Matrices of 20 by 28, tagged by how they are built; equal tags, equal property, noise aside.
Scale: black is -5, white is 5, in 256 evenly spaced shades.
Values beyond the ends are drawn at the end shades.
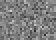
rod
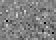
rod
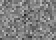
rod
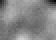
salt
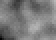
salt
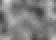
salt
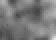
salt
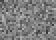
rod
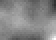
salt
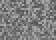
rod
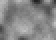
salt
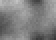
salt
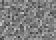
rod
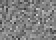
rod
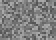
rod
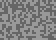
rod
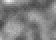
salt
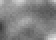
salt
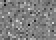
rod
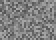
rod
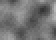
salt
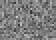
rod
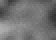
salt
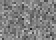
rod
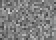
rod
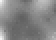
salt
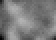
salt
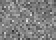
rod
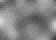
salt
